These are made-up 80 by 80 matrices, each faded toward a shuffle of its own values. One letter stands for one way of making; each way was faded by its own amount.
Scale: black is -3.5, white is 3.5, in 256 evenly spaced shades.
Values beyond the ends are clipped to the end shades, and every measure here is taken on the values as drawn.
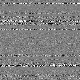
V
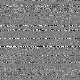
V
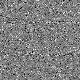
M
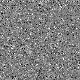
M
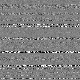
V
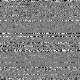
V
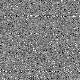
M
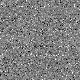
M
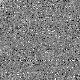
M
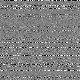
V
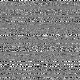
V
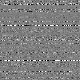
V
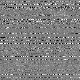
V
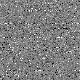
M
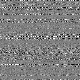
V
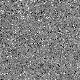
M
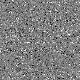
M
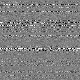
V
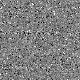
M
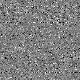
M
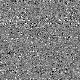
M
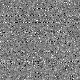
M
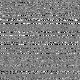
V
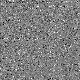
M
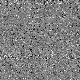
M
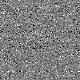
M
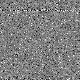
M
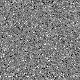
M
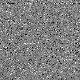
M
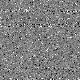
M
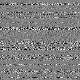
V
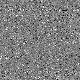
M
